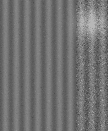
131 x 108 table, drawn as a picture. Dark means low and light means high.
Stripes running up and down repeat 10 times from left to right. The left part is calmer, up to a seam about 70% of the way across. One bump rises in the top right. The top right is the ninth with the highest average.
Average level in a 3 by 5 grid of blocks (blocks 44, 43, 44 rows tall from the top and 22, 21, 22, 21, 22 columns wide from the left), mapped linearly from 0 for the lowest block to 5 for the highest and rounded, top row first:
00035 | 00000 | 00000
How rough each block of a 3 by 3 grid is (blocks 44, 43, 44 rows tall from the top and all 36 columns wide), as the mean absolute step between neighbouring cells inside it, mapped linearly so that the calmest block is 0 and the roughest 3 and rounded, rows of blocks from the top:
003 / 003 / 003
